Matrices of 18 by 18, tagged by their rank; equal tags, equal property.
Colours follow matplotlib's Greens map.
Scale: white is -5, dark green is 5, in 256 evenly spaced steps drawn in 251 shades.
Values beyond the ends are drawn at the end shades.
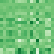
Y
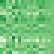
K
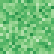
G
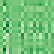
Y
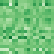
K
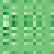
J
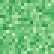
G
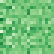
K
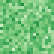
G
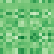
Y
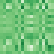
Y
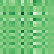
J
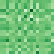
K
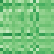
Y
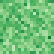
G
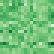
K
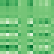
J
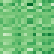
Y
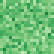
G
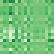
Y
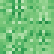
K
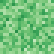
G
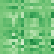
Y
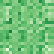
K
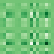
J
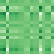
J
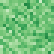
G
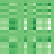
J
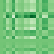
J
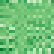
K
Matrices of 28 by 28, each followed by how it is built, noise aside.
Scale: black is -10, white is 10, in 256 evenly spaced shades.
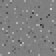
sparse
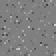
sparse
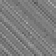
Toeplitz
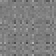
low rank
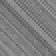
Toeplitz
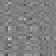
low rank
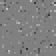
sparse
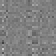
low rank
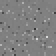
sparse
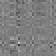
low rank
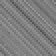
Toeplitz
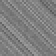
Toeplitz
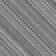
Toeplitz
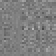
low rank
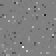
sparse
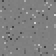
sparse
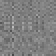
low rank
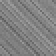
Toeplitz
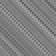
Toeplitz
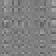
low rank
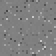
sparse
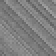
Toeplitz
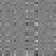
low rank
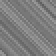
Toeplitz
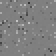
sparse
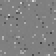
sparse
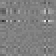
low rank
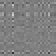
low rank
